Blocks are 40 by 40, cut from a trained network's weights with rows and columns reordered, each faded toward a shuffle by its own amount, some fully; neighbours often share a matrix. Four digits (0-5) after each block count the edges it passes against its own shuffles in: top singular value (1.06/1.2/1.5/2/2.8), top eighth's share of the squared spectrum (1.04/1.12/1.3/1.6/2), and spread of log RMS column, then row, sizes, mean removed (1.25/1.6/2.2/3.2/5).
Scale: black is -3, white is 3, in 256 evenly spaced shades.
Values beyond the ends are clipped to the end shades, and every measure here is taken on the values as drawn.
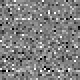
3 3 0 2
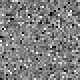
1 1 0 0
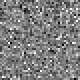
2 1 0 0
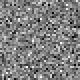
0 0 0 0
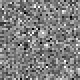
2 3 0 1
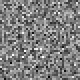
0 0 0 0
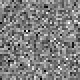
0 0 0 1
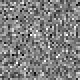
3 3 0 1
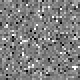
1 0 0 1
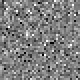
0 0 0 0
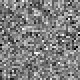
2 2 0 1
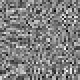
3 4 1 2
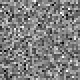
0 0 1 0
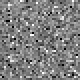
1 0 0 0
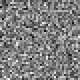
0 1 0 0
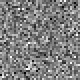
1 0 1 0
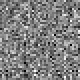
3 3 1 2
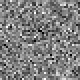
3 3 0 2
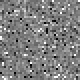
1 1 0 0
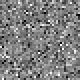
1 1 0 0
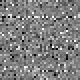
3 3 0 2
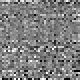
3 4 0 3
